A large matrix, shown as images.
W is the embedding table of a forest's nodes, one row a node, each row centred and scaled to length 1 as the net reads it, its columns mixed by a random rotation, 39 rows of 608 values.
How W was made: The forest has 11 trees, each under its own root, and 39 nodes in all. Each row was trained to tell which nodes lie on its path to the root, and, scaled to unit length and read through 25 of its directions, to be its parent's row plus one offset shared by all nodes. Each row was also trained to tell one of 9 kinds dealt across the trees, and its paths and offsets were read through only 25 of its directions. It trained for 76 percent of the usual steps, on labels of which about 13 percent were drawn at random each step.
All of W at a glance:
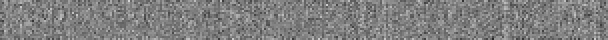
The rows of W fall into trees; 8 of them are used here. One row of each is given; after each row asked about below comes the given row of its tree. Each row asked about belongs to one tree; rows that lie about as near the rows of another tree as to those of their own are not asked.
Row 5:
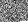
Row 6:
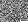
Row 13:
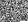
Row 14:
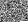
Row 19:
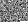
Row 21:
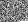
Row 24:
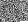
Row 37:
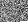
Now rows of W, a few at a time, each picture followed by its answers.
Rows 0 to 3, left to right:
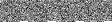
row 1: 24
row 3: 6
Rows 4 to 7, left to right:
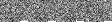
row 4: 5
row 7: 24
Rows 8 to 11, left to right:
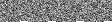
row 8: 19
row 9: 37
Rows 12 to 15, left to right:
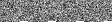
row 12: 21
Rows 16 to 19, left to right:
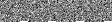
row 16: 5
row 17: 14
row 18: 24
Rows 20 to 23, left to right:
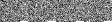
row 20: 13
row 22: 14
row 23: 5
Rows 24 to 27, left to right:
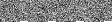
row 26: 14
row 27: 37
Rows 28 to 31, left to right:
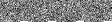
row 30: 13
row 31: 24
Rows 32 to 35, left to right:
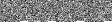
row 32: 13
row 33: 6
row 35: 19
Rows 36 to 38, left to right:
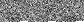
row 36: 5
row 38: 13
